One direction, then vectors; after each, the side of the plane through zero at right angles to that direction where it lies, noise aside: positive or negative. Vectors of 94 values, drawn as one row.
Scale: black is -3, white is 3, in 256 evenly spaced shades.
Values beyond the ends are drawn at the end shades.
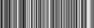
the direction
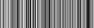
negative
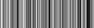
negative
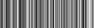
positive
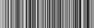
negative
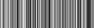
negative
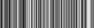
positive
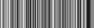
negative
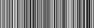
negative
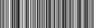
negative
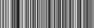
negative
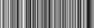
negative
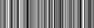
negative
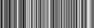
positive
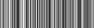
negative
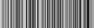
negative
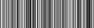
negative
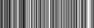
positive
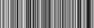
negative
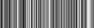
positive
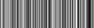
negative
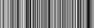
negative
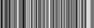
positive
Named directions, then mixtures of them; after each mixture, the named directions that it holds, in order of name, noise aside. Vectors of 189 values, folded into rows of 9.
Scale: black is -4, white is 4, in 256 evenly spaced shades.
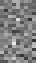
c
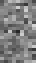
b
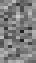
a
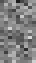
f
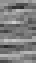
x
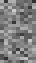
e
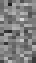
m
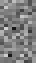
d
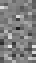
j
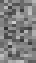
a, e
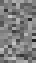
c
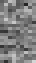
b, f, x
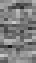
a, x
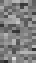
b, c, x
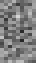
a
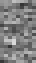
c, d, x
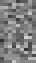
f, j
